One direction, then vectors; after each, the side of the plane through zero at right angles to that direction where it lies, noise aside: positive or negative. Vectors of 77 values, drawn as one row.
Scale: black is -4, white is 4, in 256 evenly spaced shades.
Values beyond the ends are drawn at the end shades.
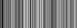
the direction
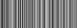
positive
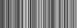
positive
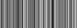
positive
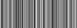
positive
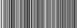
negative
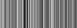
negative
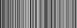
positive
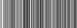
negative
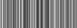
negative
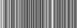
negative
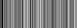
positive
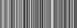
negative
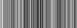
negative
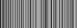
positive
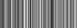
positive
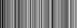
positive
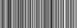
positive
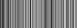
positive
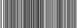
negative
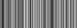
positive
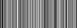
positive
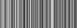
negative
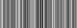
negative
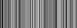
positive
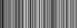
positive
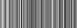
negative
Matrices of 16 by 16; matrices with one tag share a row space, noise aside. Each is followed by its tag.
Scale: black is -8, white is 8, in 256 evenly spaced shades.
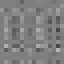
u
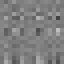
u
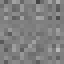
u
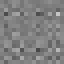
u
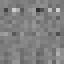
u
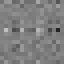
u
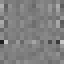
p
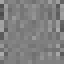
p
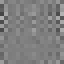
p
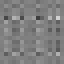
u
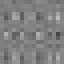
u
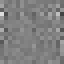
p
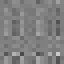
u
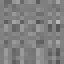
u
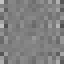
p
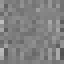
p
